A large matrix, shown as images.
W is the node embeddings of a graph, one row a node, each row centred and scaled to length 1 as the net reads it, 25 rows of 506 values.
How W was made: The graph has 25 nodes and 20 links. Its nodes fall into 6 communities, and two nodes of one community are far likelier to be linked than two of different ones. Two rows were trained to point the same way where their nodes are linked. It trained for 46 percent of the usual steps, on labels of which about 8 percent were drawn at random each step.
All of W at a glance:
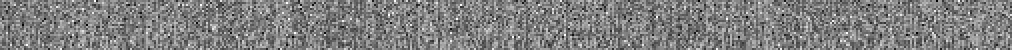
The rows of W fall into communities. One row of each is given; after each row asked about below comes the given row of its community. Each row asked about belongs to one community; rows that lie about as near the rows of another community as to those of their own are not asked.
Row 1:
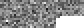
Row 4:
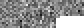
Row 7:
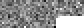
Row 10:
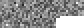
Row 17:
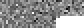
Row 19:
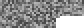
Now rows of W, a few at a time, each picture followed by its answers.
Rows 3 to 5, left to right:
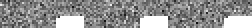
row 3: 17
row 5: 1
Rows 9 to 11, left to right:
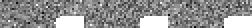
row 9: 19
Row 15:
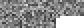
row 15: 4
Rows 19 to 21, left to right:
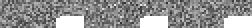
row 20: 10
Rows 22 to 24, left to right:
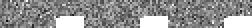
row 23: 7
